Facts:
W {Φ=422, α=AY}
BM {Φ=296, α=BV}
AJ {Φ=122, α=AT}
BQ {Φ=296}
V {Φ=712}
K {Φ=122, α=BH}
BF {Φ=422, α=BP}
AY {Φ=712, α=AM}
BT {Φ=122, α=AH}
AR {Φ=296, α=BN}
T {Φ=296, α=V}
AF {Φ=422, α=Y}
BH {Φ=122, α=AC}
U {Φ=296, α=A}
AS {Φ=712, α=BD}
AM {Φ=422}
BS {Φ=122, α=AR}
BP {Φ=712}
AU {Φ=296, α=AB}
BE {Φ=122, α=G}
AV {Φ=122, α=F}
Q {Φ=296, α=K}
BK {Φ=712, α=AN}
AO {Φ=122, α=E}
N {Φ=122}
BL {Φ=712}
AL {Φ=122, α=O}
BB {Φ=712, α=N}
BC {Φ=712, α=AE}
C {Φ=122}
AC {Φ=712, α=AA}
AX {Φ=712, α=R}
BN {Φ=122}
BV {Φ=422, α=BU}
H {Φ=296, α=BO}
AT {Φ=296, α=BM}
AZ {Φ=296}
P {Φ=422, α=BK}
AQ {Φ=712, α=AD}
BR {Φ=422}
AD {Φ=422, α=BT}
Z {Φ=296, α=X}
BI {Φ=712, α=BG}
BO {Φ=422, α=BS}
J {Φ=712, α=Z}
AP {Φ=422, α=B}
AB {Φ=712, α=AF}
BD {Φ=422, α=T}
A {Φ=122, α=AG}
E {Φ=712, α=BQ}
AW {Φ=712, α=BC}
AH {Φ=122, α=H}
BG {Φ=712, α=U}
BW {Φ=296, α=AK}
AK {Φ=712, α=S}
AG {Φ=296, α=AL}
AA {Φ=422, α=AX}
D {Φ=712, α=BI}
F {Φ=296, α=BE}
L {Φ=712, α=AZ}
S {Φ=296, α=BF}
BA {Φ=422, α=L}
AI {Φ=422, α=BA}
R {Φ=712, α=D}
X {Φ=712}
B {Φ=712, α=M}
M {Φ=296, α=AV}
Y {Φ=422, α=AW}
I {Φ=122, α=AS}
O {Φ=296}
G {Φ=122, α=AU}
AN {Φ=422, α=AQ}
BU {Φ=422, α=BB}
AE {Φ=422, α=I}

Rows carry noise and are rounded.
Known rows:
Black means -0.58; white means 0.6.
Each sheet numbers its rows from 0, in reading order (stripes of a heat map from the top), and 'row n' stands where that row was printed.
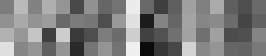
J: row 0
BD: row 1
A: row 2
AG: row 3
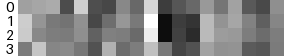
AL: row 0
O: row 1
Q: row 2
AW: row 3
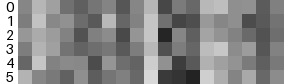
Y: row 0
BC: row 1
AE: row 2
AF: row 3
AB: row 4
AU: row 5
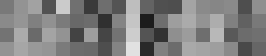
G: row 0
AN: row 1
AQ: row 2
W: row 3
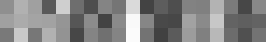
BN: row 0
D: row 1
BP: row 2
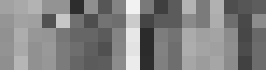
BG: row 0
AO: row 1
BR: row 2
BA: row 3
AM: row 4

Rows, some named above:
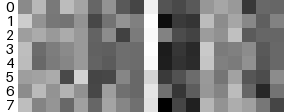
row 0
AC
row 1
O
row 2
R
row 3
M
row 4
M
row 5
AL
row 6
BB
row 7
H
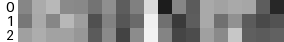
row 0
BO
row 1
B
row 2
D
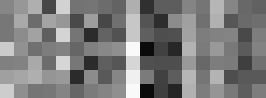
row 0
AH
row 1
AQ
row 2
BE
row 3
T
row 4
AV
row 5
BG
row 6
T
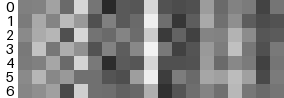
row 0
AV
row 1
B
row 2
BS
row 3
AK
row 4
AV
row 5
BF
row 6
BT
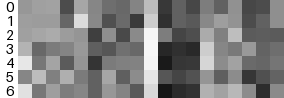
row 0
I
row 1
BH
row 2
BI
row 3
F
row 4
U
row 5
AS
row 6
BM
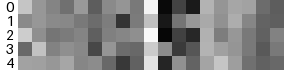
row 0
AR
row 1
AD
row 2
T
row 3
AB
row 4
AA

